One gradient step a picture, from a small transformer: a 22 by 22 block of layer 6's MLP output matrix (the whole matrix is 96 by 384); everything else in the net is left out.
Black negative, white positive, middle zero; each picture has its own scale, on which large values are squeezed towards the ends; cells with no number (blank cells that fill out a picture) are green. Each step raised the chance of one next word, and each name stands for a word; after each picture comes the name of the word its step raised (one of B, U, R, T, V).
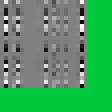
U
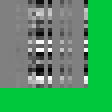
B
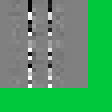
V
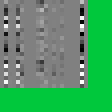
U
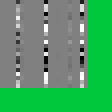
B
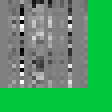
U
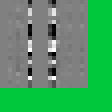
B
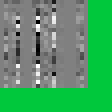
U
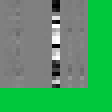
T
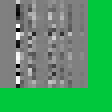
T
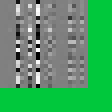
B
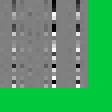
V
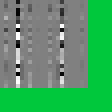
T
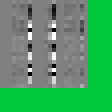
T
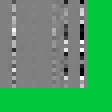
B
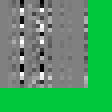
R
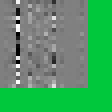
U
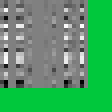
R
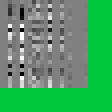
T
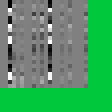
R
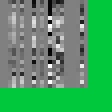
U
